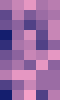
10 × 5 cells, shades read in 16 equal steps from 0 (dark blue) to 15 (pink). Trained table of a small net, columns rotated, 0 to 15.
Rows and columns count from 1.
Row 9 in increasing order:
4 8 9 9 12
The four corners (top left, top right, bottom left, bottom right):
10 11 0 11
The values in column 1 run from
0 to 11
